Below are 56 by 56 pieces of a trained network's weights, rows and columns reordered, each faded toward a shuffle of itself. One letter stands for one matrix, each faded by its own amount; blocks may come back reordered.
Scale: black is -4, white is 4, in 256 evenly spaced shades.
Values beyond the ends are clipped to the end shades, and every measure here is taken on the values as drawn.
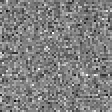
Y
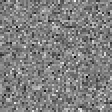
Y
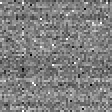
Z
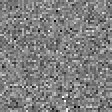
Y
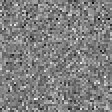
Y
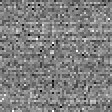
Z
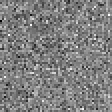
Y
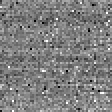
Z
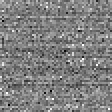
Z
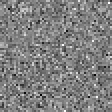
Y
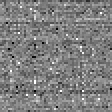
Z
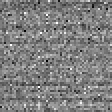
Z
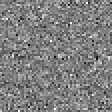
Y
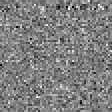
Y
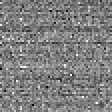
Z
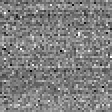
Z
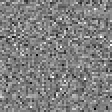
Y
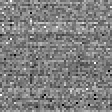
Z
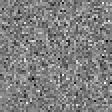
Y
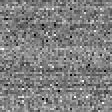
Z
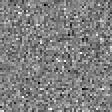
Y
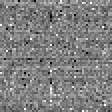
Z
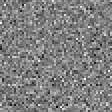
Y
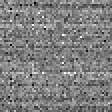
Z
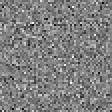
Y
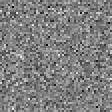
Y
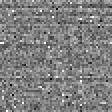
Z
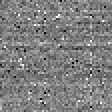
Z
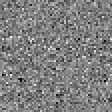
Y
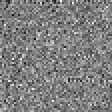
Y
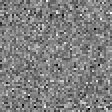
Y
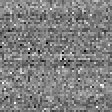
Z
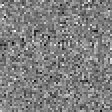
Y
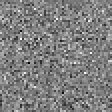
Y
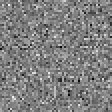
Y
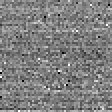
Z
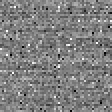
Z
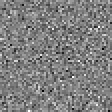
Y
